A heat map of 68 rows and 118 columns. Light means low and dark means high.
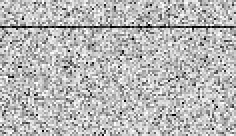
There are no regular stripes. On average the colour sits 30% of the way up the scale. Row 14 stands out from the rest. The values are skewed, with a long tail toward high values.
